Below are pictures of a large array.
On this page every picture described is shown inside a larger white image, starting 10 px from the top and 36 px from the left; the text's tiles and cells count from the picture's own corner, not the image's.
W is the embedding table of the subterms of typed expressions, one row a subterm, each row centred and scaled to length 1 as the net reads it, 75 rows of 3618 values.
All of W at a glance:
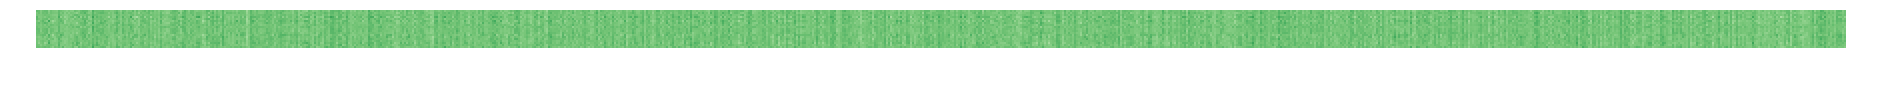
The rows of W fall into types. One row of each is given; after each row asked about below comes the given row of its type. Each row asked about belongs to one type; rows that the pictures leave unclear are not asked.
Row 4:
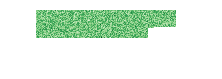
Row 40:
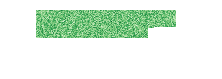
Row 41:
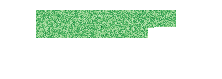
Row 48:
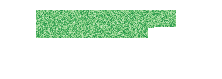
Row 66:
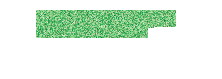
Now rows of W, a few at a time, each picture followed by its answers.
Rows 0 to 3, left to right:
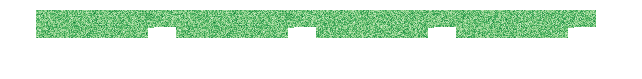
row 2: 48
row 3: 41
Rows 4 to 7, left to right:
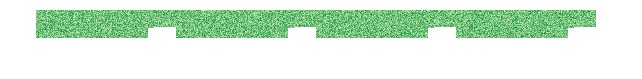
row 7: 41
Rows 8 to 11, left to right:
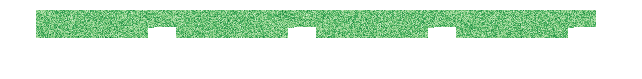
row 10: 41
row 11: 40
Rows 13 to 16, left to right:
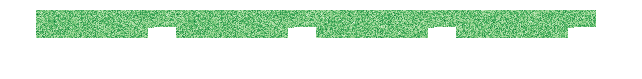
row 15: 66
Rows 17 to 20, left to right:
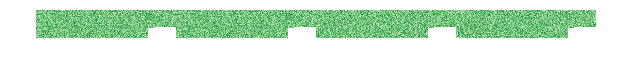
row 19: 48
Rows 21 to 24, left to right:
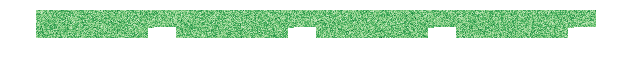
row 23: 48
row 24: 4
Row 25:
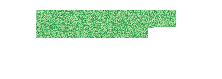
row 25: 4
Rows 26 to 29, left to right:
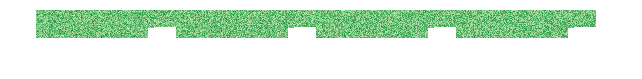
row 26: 41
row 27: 40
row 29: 48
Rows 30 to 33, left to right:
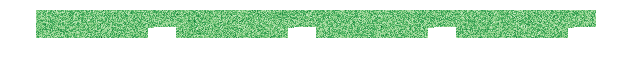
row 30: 4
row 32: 41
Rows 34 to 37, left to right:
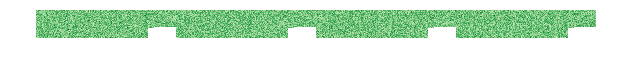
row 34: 40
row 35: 66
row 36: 4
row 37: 48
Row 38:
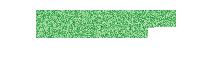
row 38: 41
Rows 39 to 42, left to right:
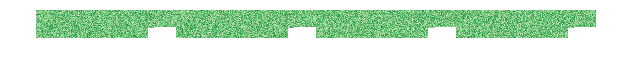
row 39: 40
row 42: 41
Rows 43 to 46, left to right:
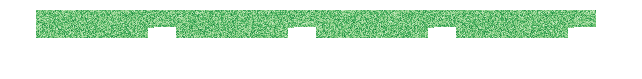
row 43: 48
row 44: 4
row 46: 4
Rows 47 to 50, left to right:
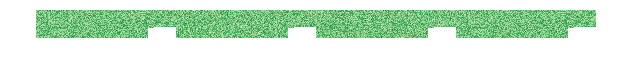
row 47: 40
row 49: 4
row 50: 40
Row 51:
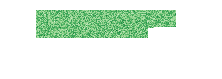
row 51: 40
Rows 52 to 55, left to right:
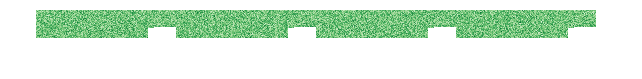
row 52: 40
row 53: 48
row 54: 48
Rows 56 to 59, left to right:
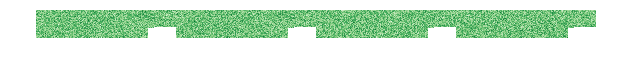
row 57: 66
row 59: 40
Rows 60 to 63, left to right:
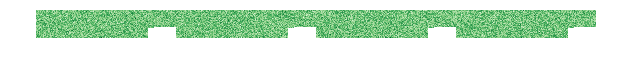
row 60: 48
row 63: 40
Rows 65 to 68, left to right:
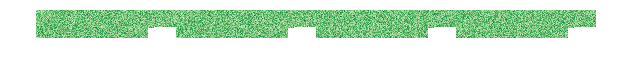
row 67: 48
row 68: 41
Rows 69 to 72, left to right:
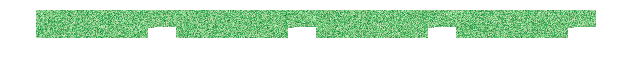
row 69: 66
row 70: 40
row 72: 4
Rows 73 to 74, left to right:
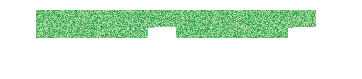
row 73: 41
